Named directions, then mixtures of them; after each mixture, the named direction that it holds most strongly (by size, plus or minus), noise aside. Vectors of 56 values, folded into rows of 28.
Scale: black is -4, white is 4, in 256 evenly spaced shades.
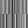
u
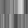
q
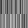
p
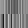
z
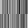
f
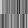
f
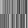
f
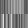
z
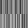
p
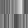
q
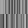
u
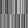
p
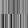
z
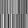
z
